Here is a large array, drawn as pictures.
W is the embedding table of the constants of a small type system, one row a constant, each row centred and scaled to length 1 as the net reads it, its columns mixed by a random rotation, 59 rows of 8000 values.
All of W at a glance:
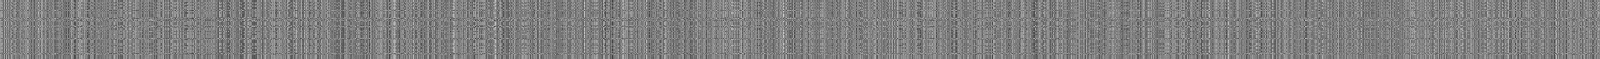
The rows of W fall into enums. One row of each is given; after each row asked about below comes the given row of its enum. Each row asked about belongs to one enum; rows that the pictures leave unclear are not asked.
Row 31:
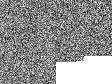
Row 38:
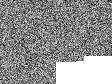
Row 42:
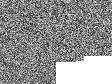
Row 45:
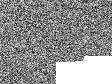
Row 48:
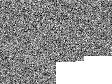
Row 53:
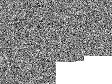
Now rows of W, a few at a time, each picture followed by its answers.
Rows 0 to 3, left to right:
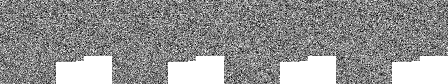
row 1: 42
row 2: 45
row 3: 48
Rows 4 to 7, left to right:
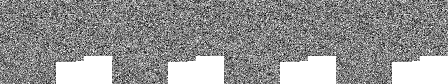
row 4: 42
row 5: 45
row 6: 48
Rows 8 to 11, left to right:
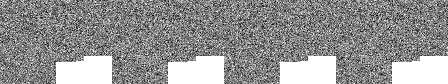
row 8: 42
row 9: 48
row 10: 53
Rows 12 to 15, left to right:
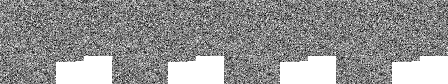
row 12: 45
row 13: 45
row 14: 48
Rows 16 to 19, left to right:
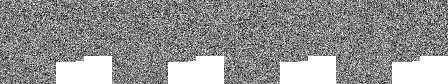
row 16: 48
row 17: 42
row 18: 53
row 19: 31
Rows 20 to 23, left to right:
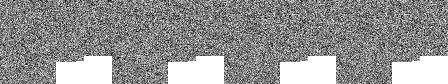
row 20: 38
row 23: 42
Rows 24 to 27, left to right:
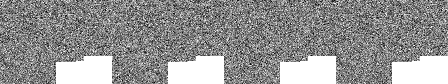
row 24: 42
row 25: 45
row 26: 38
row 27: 42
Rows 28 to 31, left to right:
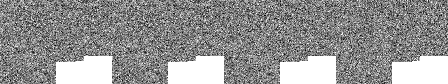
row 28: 45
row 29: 45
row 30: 48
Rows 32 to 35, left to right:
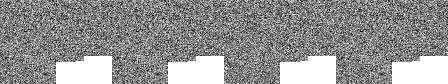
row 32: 48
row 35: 48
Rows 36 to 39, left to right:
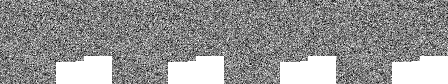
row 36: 48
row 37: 48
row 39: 45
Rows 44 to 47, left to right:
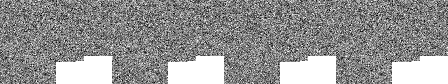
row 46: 42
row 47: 48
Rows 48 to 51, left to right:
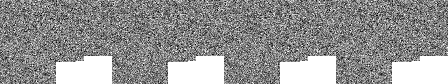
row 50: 42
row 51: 48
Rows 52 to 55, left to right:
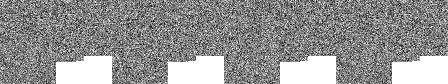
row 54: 31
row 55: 42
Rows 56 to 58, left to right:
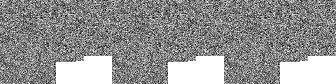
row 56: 42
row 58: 42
